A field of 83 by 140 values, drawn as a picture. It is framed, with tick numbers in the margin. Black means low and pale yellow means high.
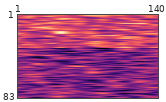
Grain: streaks across. Seam: horizontal, 40% of the way down, the top part higher. Histogram: bell-shaped.
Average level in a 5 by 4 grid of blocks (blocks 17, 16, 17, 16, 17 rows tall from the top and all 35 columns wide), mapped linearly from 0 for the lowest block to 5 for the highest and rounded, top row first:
5544 | 4455 | 1001 | 2111 | 1111
